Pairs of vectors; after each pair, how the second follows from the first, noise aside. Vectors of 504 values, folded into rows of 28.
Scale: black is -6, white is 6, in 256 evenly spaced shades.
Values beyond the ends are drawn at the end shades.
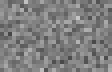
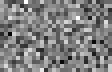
scaled up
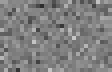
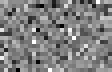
scaled up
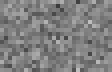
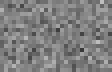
shuffled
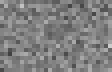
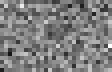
scaled up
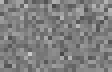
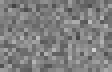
shuffled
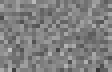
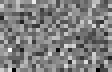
scaled up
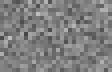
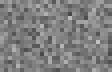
shuffled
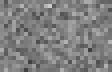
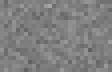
shrunk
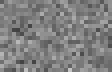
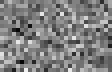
scaled up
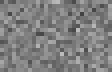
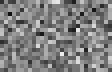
scaled up
